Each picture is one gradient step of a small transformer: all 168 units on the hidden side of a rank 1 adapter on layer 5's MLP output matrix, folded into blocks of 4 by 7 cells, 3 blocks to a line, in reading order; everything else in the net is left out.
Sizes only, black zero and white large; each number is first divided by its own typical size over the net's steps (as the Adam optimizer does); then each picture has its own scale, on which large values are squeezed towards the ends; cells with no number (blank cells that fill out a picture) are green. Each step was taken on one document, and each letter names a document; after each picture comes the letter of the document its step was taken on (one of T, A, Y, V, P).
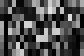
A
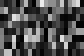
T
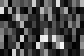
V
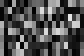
A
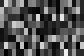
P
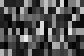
T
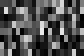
T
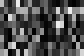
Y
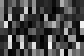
Y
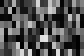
A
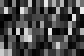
T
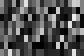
T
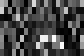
V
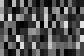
Y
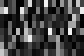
T
